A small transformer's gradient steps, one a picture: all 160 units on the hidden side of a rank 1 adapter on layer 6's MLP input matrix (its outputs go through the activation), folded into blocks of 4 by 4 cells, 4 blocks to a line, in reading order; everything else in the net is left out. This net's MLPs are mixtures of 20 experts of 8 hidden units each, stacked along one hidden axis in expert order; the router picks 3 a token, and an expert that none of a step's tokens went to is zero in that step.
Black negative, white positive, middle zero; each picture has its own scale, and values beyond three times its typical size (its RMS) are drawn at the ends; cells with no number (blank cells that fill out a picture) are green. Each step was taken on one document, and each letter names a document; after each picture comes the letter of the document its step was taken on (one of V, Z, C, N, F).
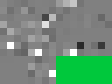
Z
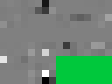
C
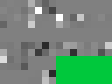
C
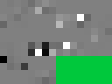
C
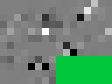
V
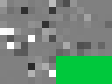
Z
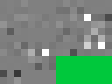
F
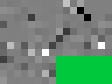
F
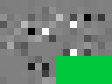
V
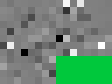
F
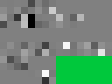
C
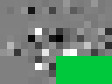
F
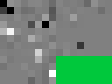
Z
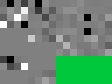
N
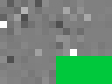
N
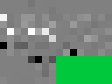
V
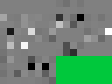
V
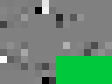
C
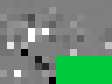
V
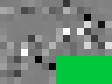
F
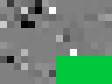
N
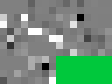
V
